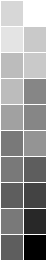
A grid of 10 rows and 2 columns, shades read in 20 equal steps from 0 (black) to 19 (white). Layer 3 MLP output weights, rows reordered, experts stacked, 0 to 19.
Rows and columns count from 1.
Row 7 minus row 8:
2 2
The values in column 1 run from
7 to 17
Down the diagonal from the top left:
16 15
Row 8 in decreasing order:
7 5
